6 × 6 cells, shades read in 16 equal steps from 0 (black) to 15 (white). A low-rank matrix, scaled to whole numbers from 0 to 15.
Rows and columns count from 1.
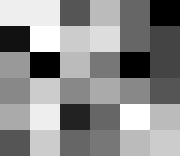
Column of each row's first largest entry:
1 2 3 2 5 2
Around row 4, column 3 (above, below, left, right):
11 2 12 10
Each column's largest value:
14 15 12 13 15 12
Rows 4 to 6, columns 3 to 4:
8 10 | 2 6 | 6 7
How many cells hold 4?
2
